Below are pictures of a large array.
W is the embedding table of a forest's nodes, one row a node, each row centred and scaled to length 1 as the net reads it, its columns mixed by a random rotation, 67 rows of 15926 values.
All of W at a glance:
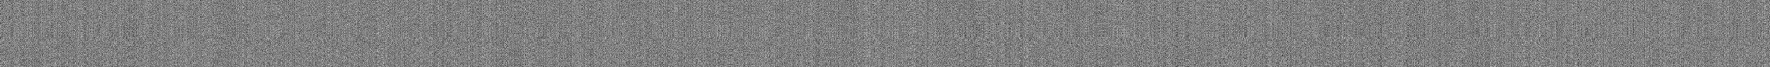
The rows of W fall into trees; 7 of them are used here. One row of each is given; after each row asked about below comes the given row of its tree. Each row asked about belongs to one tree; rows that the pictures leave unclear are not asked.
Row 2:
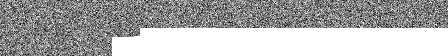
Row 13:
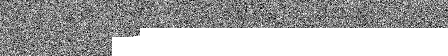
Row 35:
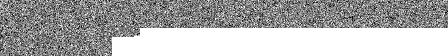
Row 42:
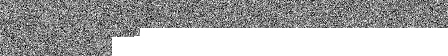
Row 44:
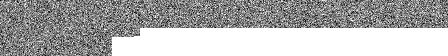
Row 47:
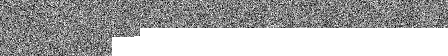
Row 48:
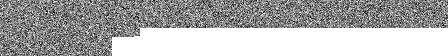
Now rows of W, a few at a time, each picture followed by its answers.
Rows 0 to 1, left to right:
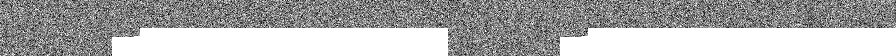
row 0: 42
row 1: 13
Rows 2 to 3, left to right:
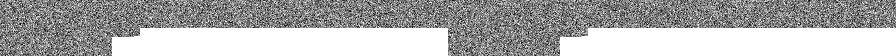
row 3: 44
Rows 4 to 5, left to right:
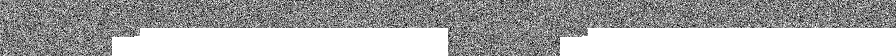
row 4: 42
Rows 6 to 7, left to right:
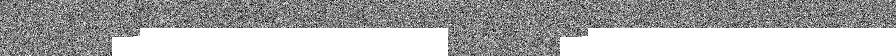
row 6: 13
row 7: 2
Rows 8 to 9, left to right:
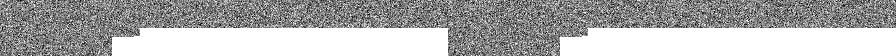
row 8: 35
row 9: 35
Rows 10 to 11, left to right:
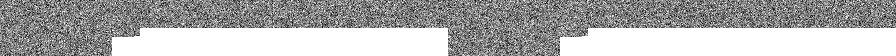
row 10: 47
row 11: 13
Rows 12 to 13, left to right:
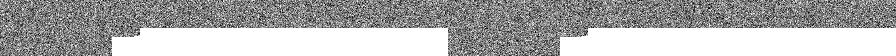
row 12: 35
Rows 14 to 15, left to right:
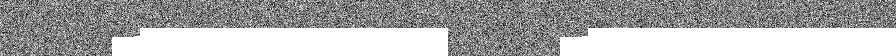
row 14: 44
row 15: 2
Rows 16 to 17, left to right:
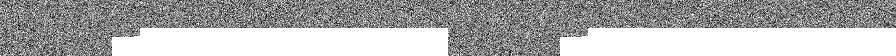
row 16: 42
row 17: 42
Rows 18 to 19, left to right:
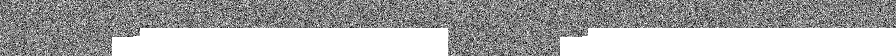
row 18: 13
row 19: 42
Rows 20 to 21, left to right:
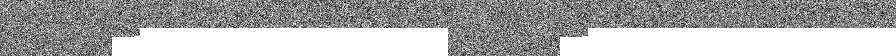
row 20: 35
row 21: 48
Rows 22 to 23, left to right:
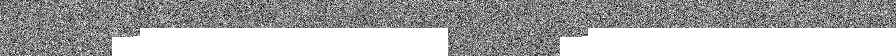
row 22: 13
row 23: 44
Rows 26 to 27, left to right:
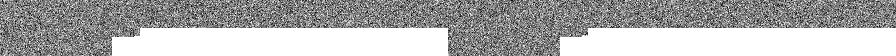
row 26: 42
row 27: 35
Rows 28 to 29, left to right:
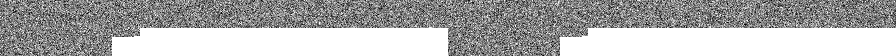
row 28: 48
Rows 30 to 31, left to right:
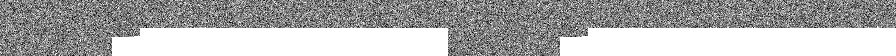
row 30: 2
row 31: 48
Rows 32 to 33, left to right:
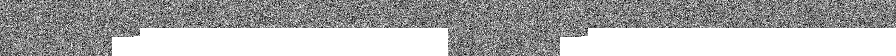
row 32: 35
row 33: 13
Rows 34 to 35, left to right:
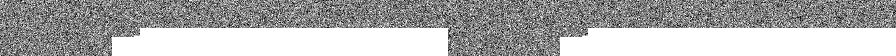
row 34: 35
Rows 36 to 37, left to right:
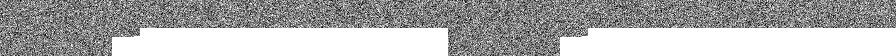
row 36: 35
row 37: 44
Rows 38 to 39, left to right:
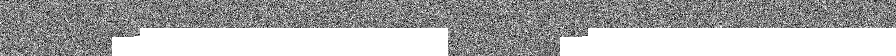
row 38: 44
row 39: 47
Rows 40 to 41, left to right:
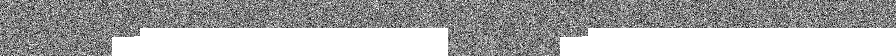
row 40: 47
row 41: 2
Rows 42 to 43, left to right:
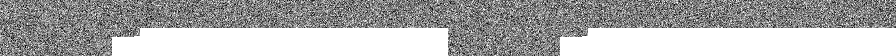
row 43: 42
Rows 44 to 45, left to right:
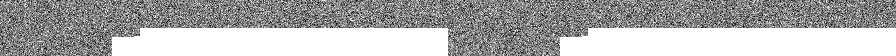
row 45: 2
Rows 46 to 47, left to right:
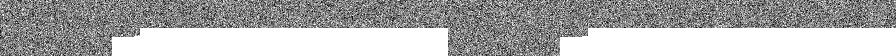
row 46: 35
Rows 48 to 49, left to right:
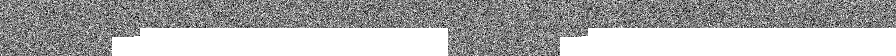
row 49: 13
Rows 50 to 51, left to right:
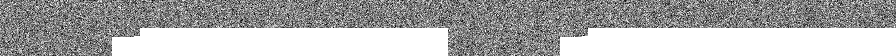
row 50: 47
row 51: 13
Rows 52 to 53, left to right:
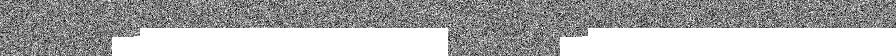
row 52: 44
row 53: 2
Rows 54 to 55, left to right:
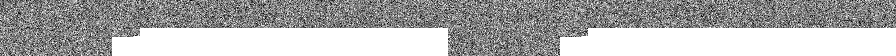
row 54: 13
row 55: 13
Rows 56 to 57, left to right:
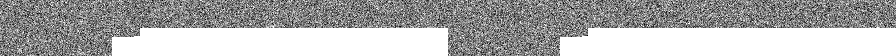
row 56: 47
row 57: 48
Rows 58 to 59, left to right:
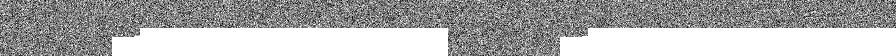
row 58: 35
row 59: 2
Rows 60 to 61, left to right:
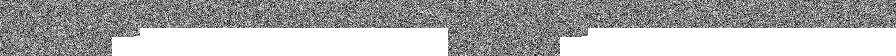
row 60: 44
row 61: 44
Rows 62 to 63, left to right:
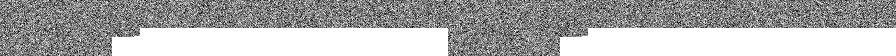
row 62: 2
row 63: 2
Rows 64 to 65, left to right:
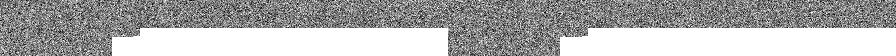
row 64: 13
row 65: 2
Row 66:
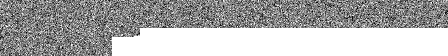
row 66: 35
